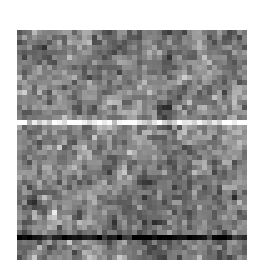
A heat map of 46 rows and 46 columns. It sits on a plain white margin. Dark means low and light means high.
Histogram: heavy tails on both sides. Stripes: none. Average level on the scale: 50%. Odd lines: rows 19 and 42.
